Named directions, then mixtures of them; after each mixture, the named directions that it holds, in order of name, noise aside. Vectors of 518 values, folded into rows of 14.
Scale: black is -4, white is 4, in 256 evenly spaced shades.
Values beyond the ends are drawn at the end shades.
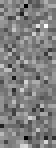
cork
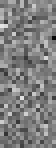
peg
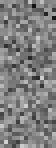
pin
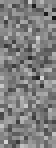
pin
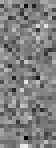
cork, pin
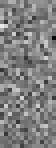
peg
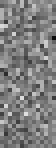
peg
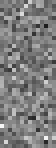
cork, pin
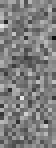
peg, pin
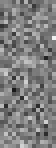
cork, peg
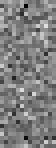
cork, peg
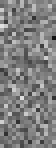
peg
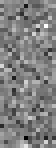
cork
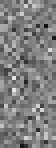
cork, peg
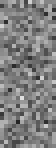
peg, pin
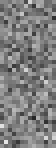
cork, pin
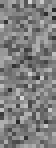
peg, pin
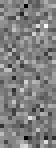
cork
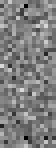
cork, peg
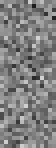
pin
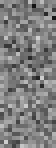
pin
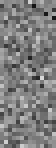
pin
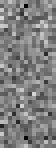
cork, peg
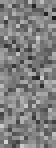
pin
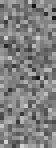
pin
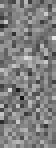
peg, pin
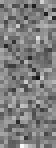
cork, pin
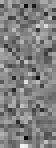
cork, pin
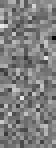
peg
